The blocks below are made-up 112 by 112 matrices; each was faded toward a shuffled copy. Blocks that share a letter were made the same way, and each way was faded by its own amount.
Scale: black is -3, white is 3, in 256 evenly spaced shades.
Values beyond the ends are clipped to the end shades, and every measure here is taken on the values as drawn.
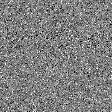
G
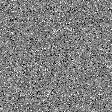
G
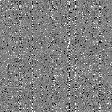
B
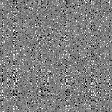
B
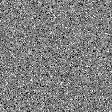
G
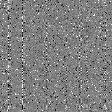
B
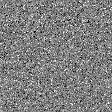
G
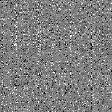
B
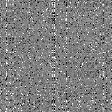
B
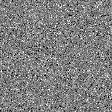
G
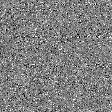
G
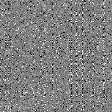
B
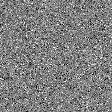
G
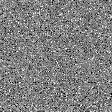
G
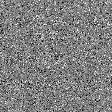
G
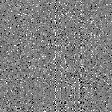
B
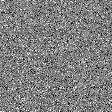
G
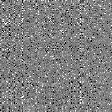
B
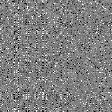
B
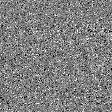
G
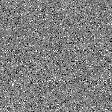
G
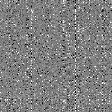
B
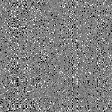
B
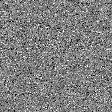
G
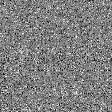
G
